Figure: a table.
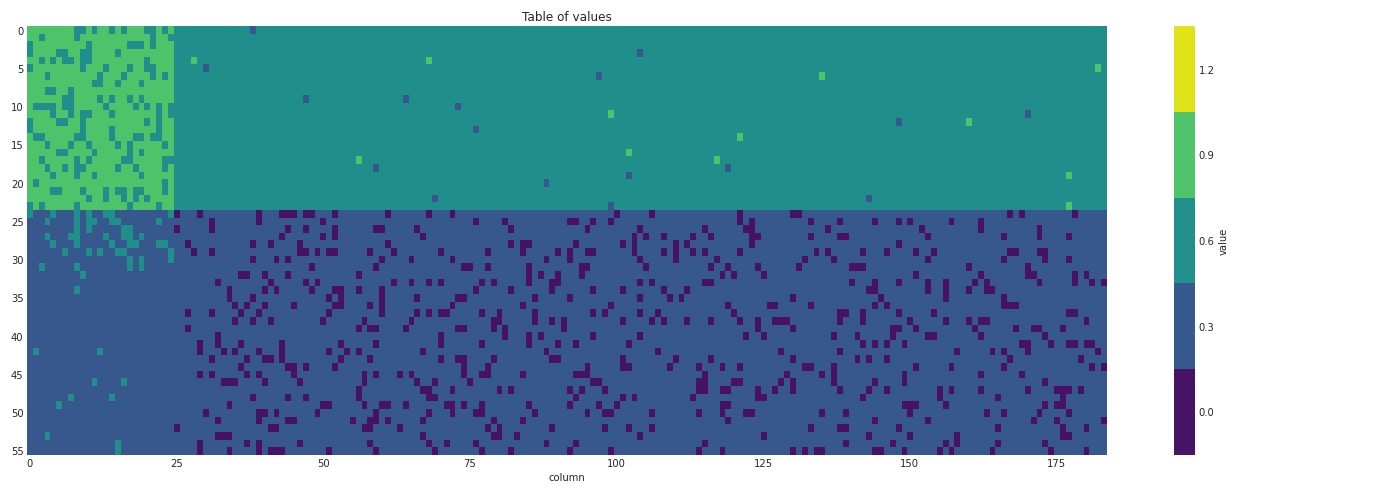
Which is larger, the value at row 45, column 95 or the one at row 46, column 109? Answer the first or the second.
the second
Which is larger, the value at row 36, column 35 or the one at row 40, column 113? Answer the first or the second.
the second
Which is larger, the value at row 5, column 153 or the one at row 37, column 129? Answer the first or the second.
the first
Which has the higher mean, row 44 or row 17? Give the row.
17
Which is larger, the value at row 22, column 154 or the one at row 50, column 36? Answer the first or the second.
the first
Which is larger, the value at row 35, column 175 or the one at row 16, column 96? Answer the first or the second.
the second
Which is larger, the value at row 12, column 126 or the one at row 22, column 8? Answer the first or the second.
the second
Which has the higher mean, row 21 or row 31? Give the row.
21
